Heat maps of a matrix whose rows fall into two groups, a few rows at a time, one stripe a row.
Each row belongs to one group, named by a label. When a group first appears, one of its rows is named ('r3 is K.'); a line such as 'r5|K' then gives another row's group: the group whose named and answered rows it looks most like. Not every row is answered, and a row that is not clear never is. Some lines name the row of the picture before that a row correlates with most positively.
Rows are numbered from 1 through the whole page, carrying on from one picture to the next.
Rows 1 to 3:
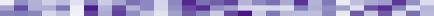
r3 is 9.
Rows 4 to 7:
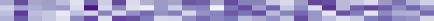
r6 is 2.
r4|9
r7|9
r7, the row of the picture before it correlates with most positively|1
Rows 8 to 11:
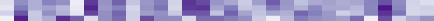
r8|9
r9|9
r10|9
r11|2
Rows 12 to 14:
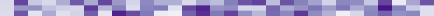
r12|2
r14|9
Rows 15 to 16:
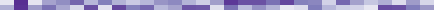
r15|2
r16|9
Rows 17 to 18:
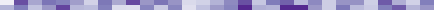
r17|2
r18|2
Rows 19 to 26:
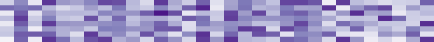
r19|2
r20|9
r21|2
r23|2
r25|9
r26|2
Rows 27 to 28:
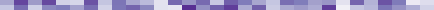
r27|9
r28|9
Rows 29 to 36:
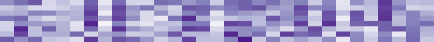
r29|9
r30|9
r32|9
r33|9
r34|9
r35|2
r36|9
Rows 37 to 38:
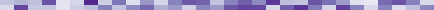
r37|9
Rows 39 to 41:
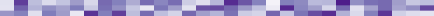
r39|2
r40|2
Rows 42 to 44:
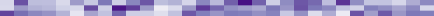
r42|2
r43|9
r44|9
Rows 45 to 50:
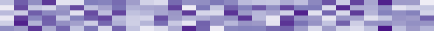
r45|9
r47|9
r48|2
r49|2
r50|9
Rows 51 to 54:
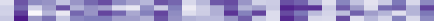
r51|2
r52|2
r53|2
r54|2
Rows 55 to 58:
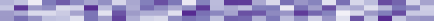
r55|2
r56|9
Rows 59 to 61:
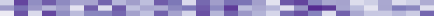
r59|2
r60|9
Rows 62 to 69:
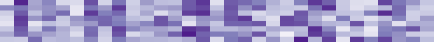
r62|9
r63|9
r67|9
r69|9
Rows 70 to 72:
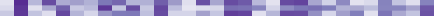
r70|2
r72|2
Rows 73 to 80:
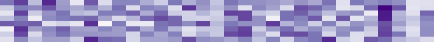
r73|9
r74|9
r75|2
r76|2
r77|9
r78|2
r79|2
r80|9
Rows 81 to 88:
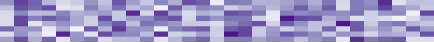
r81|9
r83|2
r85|2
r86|9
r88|9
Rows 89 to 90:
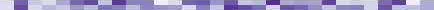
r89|9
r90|2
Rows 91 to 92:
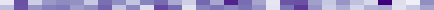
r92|2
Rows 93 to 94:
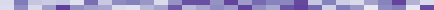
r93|9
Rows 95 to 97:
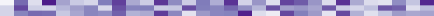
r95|2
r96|9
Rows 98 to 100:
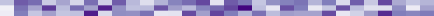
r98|9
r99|2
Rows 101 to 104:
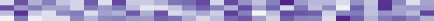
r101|9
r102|9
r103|2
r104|2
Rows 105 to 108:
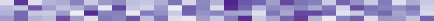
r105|2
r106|9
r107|9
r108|2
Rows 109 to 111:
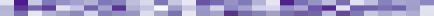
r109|2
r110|9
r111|2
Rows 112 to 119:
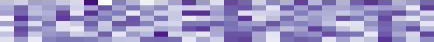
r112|9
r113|2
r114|9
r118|2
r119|2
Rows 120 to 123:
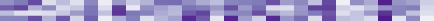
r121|9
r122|9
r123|9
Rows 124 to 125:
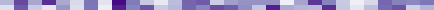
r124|9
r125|9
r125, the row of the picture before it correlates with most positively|122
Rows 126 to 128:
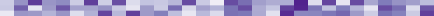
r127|2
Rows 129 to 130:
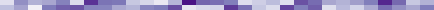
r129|9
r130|2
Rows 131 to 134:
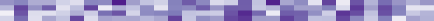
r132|9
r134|2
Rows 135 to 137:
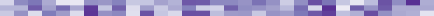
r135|9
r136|9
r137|9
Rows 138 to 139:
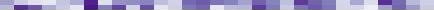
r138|9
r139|9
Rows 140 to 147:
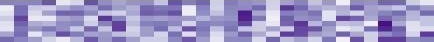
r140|9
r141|2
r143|2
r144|2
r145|9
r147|9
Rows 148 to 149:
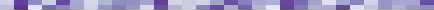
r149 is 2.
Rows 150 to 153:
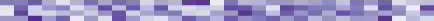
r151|2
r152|2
